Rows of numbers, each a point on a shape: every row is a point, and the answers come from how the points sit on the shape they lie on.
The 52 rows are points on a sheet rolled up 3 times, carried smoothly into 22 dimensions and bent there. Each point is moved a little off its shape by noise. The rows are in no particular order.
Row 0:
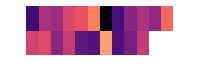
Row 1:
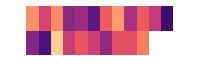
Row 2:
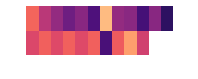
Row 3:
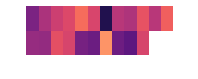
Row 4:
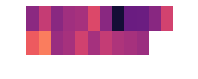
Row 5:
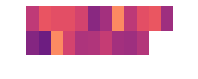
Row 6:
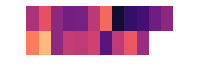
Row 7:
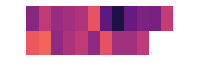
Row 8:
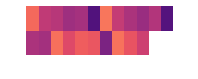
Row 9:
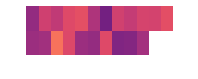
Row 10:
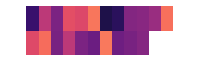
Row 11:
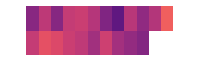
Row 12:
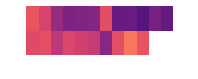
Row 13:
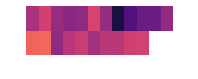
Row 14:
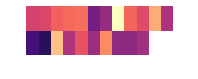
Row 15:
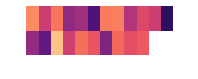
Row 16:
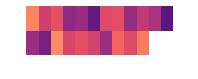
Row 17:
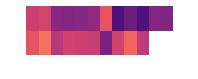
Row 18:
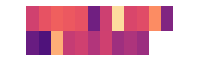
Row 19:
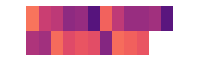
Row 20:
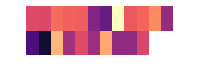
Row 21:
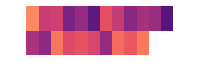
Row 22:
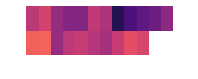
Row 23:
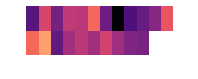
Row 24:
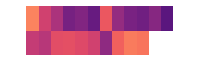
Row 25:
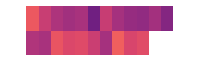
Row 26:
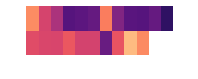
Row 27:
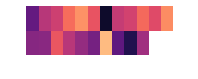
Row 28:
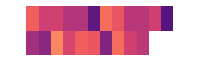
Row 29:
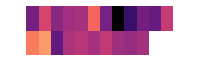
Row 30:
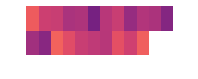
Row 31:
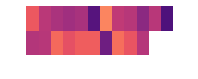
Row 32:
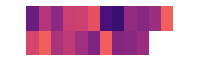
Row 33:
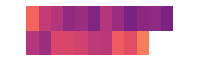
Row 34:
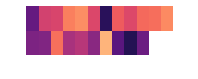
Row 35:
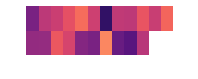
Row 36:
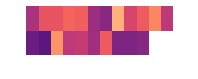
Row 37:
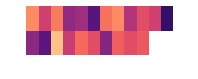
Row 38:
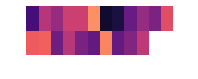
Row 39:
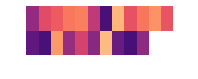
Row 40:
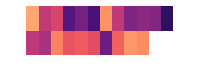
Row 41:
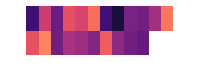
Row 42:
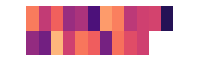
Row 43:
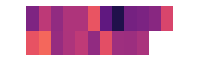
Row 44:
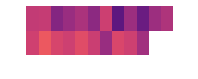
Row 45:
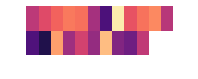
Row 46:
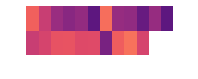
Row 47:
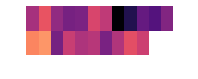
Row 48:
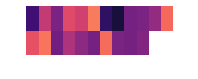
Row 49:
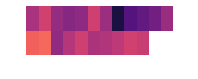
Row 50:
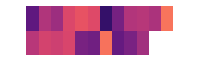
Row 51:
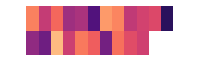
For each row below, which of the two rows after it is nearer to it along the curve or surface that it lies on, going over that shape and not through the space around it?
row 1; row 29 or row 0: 29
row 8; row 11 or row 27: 11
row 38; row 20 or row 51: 20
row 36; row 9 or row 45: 9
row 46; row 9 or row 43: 43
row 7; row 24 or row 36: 24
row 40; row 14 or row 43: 43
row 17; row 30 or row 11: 11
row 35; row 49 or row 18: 18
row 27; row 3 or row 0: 0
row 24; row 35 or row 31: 31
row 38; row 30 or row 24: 24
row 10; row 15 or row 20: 20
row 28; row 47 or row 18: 18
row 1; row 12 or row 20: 12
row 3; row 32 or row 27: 32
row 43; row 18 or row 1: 18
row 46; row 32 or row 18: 32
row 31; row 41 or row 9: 9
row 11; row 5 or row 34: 5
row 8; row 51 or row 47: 51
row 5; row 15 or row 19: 19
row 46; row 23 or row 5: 5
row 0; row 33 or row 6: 6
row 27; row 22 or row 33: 22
